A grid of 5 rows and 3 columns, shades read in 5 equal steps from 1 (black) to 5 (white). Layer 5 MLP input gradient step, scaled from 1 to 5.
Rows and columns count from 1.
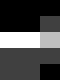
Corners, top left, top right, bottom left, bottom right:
1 1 2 1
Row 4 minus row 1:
1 1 1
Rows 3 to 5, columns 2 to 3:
5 4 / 2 2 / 2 1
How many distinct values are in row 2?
2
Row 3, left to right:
5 5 4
